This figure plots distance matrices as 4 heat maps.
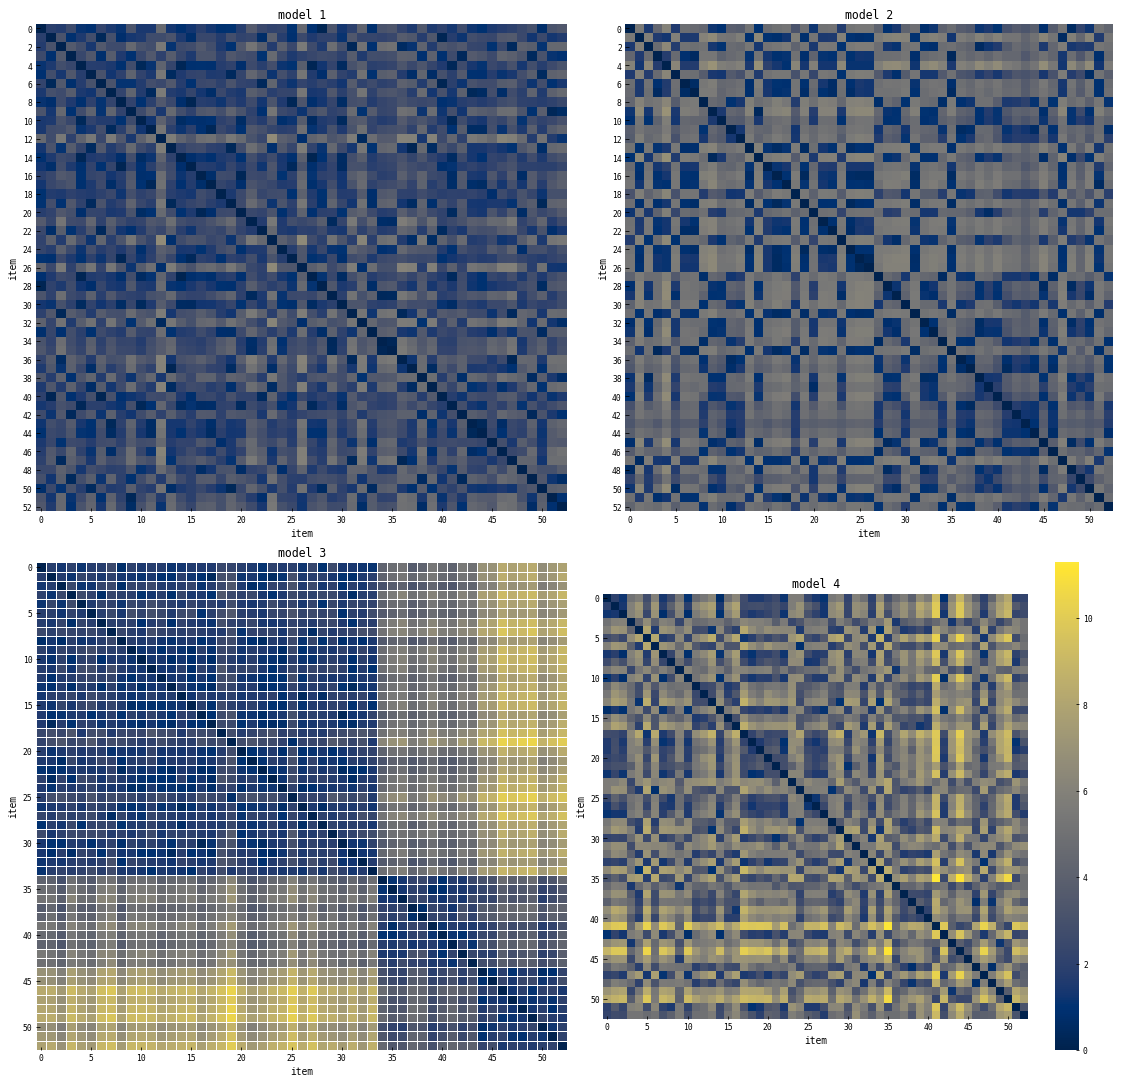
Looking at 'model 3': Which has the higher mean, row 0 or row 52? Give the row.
52
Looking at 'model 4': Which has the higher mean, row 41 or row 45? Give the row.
41
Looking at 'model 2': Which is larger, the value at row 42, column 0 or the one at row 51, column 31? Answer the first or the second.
the first
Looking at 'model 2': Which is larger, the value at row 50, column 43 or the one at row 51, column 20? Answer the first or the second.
the second
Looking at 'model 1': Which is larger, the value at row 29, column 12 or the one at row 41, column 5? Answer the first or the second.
the first
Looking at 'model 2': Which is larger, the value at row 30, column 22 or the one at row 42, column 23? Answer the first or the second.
the first
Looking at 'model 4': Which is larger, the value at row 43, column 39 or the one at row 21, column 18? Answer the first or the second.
the first
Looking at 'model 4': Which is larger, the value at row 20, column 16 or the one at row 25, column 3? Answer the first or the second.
the first
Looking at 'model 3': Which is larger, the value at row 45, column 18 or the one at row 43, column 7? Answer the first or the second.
the first
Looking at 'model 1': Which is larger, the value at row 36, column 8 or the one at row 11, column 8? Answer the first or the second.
the first
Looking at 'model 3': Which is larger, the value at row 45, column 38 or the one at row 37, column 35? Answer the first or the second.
the first
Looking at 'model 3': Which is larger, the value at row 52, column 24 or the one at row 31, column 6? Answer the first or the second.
the first
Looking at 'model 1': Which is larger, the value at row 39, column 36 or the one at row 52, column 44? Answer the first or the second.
the second
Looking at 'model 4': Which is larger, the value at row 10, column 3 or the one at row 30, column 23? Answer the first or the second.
the first
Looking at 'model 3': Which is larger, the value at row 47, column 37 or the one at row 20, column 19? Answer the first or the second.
the first
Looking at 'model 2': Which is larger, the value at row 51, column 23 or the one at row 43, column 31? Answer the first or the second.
the first
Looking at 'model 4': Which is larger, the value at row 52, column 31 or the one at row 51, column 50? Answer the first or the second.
the second
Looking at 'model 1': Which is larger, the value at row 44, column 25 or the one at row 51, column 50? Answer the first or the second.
the second
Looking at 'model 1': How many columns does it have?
53
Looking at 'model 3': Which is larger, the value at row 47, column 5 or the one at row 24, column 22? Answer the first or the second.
the first
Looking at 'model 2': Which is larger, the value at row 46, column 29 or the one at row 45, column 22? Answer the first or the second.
the second
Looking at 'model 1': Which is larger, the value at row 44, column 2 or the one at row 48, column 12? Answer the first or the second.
the second
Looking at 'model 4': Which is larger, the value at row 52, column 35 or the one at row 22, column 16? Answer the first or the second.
the second
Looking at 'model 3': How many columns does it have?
53
